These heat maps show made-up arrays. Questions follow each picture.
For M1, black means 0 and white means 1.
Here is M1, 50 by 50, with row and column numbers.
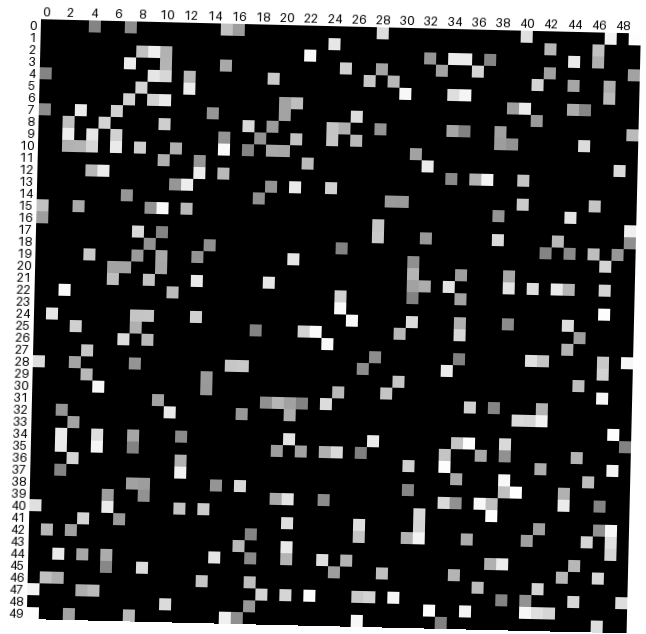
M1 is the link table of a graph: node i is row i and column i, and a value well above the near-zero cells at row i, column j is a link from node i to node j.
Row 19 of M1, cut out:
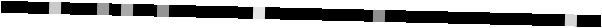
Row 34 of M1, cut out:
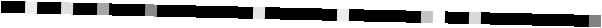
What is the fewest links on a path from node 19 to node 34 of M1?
2
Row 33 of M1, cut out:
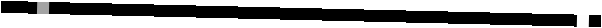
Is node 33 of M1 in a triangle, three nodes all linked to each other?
no
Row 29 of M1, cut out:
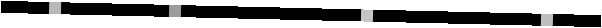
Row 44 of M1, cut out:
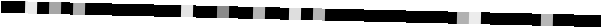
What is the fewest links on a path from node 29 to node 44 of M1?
2
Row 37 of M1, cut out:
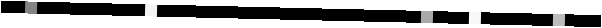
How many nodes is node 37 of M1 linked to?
5
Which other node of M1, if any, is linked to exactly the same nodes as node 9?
node 44
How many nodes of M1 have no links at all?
0
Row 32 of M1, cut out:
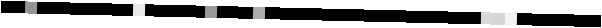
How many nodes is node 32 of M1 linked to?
7
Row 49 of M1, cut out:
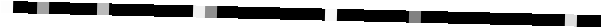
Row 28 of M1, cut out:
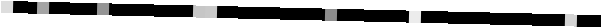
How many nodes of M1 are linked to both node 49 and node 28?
8
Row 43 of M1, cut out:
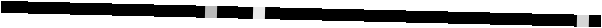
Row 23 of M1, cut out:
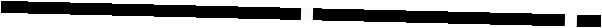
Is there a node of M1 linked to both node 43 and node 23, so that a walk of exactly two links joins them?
no
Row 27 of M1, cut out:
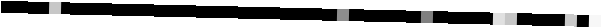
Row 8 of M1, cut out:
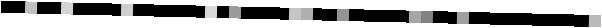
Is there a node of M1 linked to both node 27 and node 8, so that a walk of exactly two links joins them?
yes
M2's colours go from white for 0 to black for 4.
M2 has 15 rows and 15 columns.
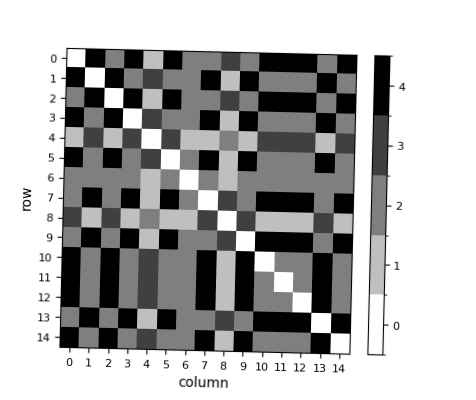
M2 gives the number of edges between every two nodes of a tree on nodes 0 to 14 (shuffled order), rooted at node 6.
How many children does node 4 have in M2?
5
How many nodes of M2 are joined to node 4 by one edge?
6
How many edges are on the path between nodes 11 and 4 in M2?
3
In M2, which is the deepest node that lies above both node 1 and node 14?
8
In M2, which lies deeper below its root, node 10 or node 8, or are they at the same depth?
node 10
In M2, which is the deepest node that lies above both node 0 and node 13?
4
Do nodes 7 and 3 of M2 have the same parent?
no
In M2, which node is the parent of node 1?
8
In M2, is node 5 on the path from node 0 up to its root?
no
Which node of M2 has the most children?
8
